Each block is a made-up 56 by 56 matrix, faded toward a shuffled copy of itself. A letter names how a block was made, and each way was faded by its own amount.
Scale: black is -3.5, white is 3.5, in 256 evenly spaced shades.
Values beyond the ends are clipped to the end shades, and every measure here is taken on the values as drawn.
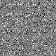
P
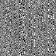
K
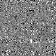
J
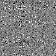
J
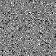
P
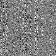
K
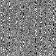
K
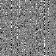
K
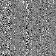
K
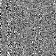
K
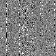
K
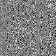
K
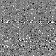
P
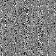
K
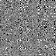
J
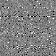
P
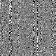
K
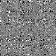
J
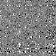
J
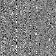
K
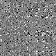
P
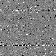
P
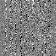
K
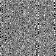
K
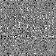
J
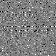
P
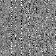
K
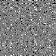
P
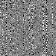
K
